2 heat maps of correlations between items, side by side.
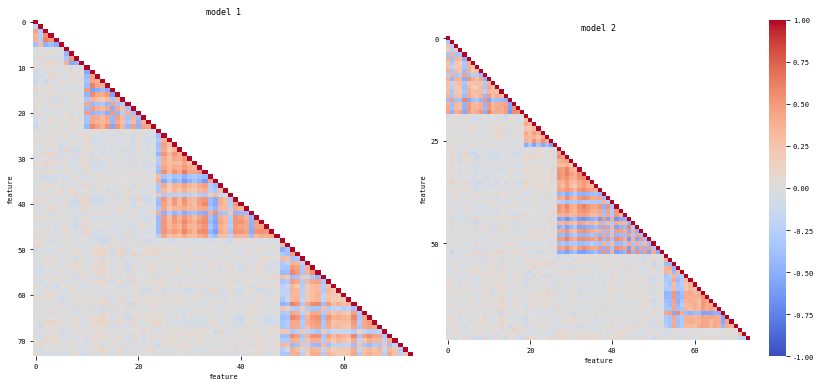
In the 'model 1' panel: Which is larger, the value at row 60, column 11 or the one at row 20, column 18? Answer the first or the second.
the second
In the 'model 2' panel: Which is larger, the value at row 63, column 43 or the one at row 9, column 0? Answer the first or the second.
the first
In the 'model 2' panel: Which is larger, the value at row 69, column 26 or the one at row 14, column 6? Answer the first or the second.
the second
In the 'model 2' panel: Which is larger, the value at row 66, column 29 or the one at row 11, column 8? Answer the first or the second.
the second
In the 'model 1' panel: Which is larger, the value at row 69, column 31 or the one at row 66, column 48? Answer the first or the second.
the first
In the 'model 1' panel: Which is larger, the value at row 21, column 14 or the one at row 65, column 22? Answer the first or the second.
the first
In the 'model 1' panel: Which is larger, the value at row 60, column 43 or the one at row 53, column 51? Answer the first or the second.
the second
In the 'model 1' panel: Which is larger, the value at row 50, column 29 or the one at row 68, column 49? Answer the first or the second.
the second
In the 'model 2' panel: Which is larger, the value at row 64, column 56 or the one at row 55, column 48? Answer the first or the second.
the second
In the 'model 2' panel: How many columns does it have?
74
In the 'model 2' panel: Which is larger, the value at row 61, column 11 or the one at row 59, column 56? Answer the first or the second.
the first
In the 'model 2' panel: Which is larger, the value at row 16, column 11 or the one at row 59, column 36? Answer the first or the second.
the first
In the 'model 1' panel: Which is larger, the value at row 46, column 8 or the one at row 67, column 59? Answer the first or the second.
the second
